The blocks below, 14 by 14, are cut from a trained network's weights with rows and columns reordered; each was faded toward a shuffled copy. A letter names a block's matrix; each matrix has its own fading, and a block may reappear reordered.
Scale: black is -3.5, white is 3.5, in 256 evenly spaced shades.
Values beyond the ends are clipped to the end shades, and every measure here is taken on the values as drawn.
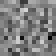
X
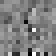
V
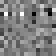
V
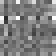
V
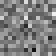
X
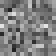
X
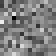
X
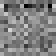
V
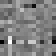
V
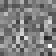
V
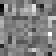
V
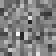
X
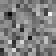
X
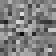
X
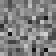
X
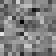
X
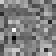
X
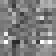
V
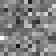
X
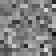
X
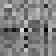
V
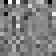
V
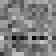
V
